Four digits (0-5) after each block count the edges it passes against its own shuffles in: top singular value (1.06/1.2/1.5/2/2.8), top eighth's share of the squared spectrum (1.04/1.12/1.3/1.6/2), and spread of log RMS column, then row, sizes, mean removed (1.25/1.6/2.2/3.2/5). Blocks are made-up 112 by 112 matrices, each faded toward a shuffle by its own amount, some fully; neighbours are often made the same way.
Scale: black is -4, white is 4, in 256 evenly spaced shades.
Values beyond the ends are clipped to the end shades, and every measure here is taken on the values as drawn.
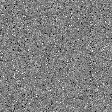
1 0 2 0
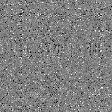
4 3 2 2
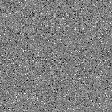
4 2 0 1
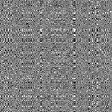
5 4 3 3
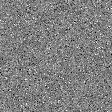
2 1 0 0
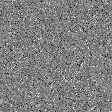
0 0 0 0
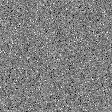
2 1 0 0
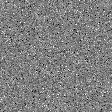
1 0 0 0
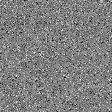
2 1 0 0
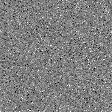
0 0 0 0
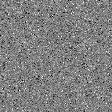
3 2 0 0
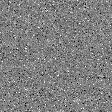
0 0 0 1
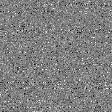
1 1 0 3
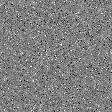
0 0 0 0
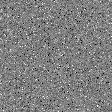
0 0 0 0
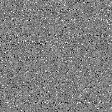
1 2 0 3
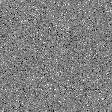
0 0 0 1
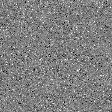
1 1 0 2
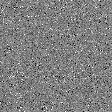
1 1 0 1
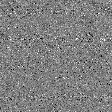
1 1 0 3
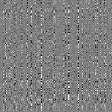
5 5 4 3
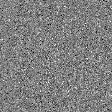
0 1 2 0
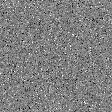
0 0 0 0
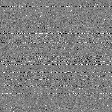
3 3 0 4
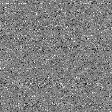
1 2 0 3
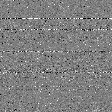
3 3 0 3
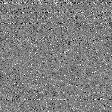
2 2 0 3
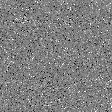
0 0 0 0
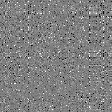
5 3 2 2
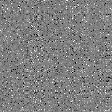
4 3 2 1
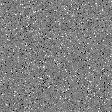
2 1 0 0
